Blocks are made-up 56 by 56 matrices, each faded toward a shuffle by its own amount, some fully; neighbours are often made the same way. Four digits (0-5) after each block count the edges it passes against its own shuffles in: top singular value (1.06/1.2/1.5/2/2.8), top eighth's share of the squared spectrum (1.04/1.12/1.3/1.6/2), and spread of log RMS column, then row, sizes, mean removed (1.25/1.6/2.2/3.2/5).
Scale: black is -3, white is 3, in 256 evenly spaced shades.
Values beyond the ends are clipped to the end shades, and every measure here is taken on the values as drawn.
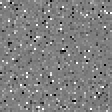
0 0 0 0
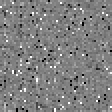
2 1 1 0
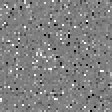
0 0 0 0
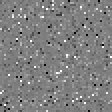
2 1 0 0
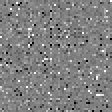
3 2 1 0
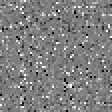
2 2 1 0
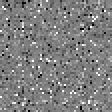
2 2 0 0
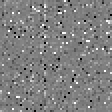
3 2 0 1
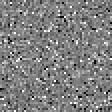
0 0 0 0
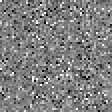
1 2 1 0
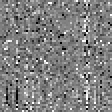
3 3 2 0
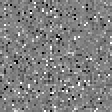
1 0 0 0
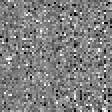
3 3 2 0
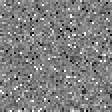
2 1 0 0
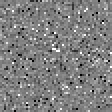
0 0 0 0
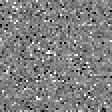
0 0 0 0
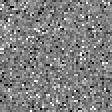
0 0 0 0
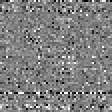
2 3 1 3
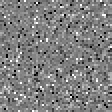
2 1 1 0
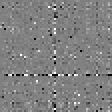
4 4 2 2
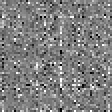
2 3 3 2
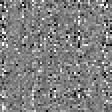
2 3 3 2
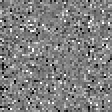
1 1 1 1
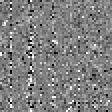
2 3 3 2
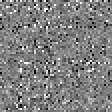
1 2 2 2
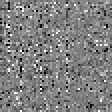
2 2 2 1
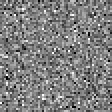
0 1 2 0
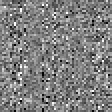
1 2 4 0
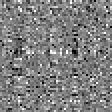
4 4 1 2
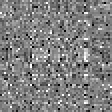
4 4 2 2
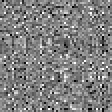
4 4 2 2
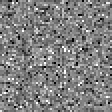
3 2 0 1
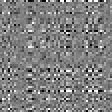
5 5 3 4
